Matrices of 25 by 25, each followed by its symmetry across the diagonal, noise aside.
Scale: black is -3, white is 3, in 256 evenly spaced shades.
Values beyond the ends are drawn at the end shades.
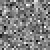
antisymmetric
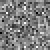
neither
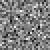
antisymmetric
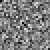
symmetric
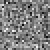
antisymmetric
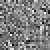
antisymmetric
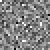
symmetric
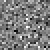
neither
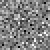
symmetric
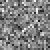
neither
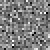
symmetric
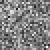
symmetric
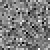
symmetric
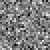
neither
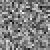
antisymmetric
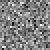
neither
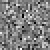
neither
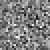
antisymmetric
